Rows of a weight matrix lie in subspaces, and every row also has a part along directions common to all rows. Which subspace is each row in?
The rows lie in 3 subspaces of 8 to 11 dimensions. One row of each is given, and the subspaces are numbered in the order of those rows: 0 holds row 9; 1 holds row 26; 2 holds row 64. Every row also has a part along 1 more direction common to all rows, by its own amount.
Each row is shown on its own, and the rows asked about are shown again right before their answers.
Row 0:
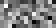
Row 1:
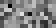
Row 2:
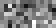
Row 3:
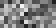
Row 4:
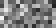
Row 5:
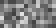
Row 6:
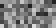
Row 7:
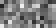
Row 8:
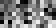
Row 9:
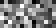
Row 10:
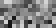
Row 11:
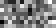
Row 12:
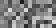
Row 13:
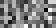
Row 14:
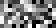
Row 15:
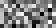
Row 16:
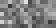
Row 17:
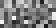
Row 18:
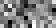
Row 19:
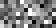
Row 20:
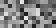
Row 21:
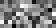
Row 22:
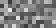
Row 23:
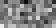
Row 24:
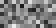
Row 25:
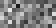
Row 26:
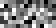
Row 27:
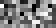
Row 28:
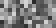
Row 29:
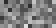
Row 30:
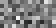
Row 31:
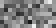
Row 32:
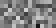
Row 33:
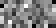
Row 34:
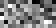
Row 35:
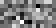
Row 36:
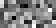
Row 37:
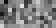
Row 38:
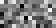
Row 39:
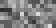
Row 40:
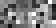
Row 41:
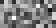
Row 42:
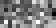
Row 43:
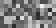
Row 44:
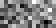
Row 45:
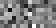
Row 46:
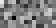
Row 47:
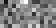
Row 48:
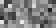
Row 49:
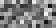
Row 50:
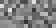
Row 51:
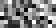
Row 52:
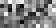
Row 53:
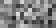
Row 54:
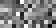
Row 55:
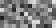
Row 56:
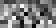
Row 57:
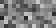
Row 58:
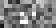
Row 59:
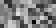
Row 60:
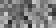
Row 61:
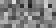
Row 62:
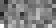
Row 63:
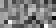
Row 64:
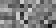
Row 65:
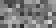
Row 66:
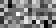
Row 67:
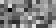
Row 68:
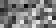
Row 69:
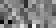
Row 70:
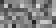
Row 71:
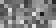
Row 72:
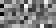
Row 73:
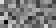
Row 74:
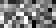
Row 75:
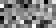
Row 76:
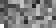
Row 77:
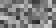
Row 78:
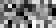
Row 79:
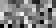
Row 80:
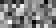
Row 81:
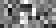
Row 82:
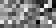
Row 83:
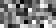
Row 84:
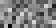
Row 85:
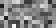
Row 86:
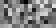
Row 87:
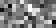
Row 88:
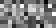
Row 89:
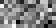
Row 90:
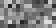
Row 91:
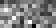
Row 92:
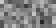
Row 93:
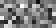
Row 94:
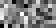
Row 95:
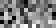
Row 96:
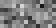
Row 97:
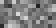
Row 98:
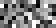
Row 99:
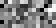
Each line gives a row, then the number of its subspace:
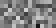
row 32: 2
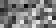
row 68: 0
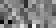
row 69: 1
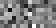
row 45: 1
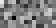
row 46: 1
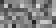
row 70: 0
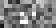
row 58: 0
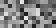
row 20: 2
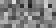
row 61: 1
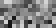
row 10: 2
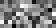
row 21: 0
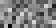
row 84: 0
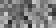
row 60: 1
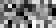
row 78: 1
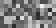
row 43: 2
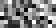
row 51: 1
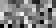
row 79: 0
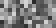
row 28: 0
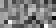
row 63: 1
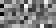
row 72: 1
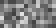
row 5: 0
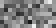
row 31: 2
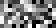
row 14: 2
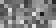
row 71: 0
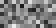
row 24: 1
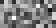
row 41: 1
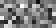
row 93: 2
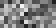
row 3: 2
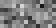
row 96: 2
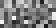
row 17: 1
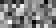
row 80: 1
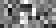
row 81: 0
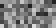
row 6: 0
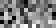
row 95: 1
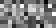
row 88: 1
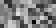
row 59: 1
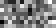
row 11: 2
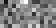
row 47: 0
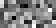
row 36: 1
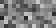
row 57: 2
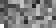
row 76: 0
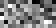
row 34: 1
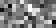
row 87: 2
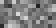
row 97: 1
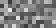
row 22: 2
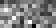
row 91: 2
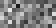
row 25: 0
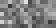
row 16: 1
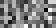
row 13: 1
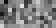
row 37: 0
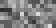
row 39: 2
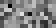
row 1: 1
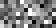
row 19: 2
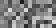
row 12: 2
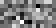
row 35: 2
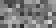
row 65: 2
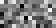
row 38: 1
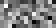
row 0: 0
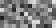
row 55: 2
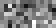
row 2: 1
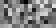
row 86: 0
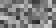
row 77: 2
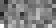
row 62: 0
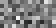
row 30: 2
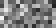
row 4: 2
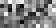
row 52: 0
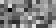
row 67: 2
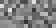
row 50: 0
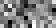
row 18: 1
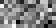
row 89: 0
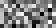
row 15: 0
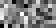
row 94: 0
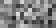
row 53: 2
